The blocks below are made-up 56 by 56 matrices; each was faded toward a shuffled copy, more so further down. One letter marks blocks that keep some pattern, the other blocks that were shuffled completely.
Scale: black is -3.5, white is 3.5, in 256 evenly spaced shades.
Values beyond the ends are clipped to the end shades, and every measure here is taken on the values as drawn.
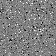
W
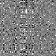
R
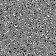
W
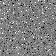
W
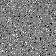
W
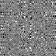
R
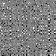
R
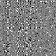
R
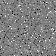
W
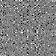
R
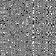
R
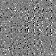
R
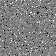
W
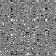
R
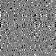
R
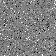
W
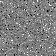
W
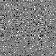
R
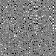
R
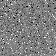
W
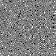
R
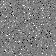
W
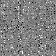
R
